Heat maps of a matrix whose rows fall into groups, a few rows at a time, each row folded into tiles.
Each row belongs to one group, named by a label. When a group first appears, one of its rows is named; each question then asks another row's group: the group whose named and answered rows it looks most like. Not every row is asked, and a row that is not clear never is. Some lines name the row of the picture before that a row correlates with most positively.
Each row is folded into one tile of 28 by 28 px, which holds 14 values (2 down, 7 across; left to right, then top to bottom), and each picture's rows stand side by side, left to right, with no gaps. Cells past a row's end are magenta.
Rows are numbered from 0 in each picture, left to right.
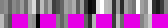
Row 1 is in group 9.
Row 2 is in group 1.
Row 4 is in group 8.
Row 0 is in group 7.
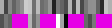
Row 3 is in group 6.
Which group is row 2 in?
7
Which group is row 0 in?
6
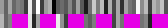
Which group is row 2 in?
7
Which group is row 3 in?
1
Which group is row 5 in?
9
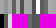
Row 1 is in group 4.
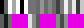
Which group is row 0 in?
1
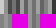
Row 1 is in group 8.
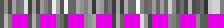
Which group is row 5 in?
7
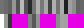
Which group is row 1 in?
1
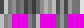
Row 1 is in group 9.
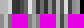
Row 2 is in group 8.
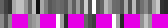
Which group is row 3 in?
4
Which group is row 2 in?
7
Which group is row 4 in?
7
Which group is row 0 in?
9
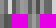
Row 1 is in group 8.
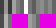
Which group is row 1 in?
7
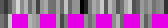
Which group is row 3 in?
1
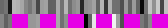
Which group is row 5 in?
1
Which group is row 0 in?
9
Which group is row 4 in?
7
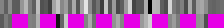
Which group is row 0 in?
6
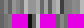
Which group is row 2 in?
6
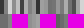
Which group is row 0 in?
1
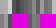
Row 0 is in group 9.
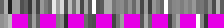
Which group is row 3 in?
4
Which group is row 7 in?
7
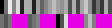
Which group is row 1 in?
6
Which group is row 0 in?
1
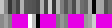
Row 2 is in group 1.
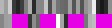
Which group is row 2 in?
7
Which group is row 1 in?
6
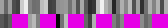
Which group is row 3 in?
9
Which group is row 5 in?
1
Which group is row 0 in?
6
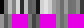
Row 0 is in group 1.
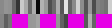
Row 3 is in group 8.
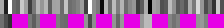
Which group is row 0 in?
4
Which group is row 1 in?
1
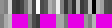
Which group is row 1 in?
4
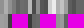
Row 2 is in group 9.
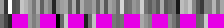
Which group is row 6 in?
9
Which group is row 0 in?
4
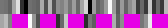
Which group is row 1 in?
7
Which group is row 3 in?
6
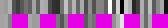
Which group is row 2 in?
1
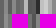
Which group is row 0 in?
8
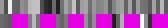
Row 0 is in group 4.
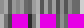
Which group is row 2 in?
8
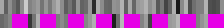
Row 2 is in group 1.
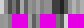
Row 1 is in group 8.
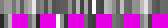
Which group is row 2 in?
7
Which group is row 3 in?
4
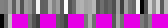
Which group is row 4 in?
8
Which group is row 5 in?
1
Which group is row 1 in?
4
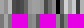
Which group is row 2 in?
1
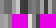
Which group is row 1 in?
7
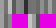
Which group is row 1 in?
7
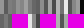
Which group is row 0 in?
6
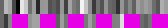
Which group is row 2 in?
8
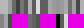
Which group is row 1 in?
4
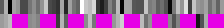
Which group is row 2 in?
8
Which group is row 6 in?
1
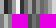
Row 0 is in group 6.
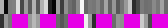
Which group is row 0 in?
6
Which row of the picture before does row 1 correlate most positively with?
0
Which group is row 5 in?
7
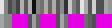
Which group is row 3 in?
4
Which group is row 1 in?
6
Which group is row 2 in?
8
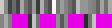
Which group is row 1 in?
8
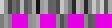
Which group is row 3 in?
1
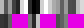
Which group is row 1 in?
9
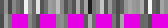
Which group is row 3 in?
6
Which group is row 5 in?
4
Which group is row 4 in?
9
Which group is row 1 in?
4
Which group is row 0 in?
8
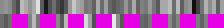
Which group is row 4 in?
7
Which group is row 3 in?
7
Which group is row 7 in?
1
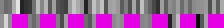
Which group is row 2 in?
9
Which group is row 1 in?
1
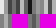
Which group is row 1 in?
1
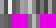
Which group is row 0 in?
4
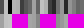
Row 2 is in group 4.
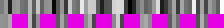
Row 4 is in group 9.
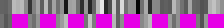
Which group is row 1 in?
1
